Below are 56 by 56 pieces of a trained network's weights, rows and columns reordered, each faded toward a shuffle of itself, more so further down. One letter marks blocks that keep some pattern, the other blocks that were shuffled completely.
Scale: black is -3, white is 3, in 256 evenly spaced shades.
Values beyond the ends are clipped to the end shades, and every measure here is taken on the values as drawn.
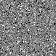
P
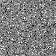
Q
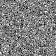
Q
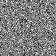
P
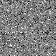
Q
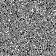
P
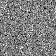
Q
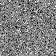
P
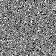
P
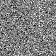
P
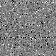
Q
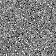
Q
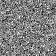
P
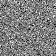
P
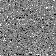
Q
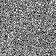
P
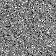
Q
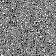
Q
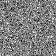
P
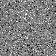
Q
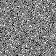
P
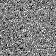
P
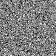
P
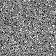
P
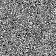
P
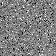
P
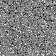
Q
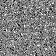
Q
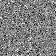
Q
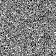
P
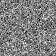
P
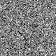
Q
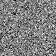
P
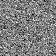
P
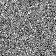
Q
